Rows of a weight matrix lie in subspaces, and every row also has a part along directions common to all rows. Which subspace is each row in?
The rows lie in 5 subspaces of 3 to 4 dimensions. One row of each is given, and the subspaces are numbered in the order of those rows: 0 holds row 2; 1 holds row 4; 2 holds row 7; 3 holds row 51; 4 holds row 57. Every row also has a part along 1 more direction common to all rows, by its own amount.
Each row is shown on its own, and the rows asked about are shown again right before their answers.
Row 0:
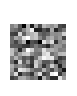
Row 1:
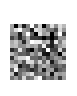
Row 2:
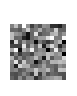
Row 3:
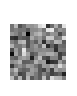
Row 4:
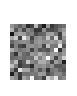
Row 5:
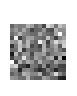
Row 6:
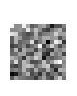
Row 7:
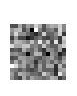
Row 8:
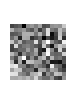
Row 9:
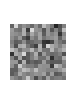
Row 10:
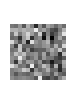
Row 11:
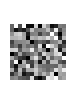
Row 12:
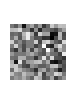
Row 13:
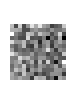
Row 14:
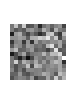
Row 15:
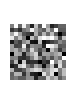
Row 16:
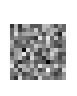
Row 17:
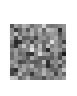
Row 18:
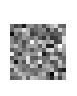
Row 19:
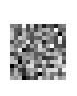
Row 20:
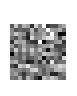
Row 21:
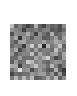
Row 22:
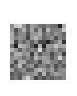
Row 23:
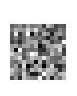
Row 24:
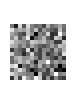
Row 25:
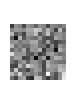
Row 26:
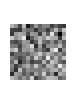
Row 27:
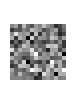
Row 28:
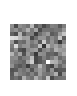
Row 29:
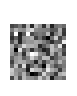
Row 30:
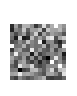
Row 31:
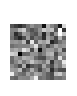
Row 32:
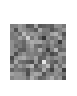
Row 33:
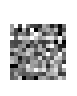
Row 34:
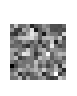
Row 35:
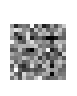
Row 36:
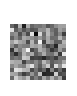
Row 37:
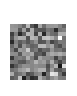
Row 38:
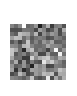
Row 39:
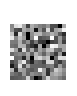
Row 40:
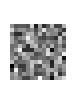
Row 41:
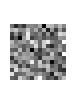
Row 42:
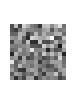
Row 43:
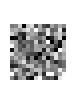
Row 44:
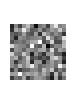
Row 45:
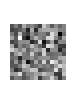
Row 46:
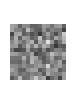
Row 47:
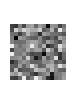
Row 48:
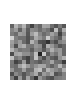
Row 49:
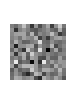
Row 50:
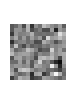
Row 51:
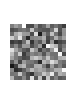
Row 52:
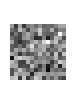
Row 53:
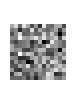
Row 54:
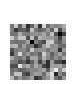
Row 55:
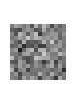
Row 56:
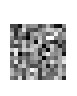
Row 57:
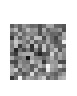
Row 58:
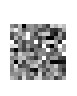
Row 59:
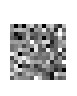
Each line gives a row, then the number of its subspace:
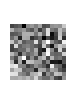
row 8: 0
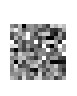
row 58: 0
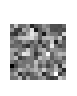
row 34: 2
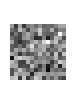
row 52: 4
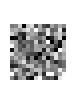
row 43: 1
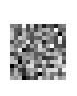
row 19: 2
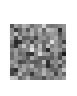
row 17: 4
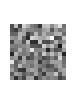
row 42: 1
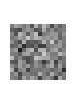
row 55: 2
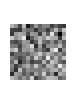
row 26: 1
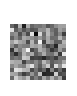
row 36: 3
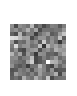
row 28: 3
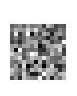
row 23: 3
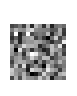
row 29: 3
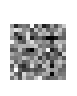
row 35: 2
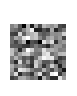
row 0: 2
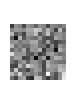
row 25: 1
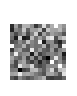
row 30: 1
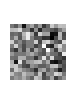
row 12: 0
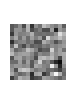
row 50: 2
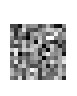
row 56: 0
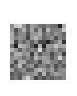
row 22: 4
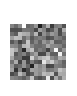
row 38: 3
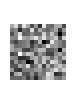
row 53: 0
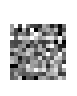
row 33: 2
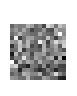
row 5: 1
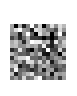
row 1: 2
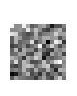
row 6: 0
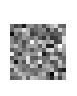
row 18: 1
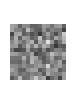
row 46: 4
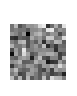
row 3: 3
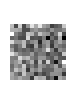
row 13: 1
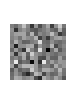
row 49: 3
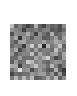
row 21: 1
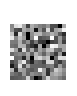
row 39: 4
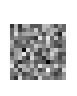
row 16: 4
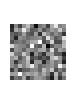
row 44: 1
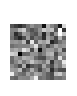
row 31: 0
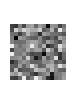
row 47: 1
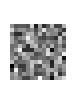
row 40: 2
